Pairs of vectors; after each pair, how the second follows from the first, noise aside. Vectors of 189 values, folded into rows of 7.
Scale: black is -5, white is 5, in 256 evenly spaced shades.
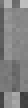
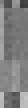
negated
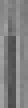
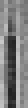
scaled up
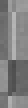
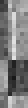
scaled up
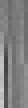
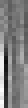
scaled up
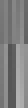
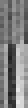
scaled up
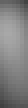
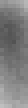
negated
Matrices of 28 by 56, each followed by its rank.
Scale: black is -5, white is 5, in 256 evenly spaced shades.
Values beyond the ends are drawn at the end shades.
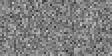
full rank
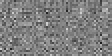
five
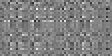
three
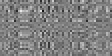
three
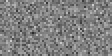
full rank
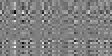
two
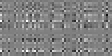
two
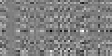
three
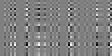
one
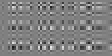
one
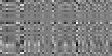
two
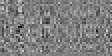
five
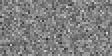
full rank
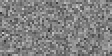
full rank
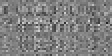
five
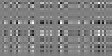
one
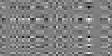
two
